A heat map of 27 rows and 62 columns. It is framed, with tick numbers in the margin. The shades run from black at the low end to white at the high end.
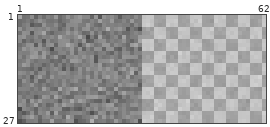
It is made of 1 by 2 panels. Panel 1,1: middling, fine-grained. Panel 1,2: high, checkered.
